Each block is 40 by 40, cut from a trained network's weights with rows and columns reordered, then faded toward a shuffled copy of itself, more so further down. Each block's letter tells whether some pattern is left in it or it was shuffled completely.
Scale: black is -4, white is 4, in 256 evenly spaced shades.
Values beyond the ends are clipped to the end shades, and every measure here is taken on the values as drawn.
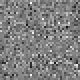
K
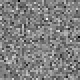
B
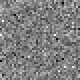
B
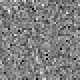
K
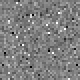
B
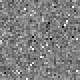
B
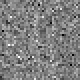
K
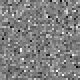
B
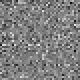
K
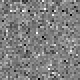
K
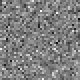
B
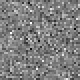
B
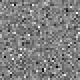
B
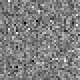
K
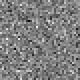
B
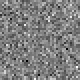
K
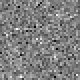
B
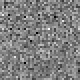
K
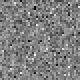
B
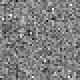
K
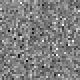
B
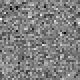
K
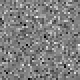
B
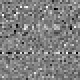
K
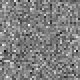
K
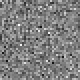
B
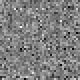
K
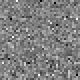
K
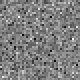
B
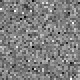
B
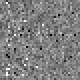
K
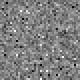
B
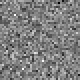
B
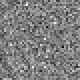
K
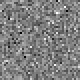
B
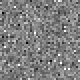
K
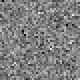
B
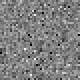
B
